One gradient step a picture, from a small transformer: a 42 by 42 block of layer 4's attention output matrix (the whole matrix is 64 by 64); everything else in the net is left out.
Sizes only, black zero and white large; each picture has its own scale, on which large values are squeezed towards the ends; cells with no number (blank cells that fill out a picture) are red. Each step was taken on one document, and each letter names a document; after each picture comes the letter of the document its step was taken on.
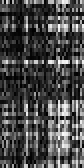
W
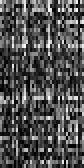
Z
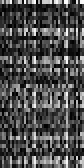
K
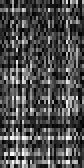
Z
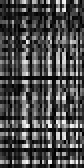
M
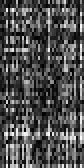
Z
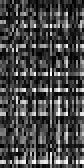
K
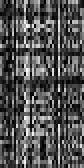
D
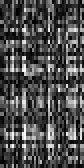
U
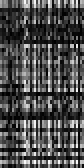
M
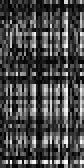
K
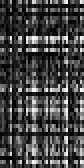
K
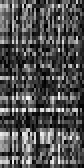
D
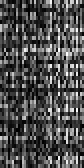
Z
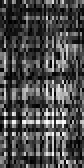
W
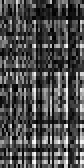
K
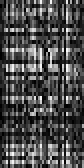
U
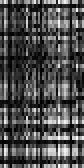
W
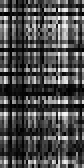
W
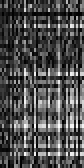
M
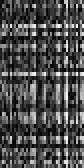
K
